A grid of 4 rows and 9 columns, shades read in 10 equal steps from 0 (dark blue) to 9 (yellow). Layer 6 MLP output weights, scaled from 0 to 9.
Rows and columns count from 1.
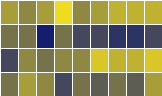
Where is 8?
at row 3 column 6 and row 3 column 9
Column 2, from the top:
5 4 5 6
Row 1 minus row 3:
4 0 2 4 0 -2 0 0 -1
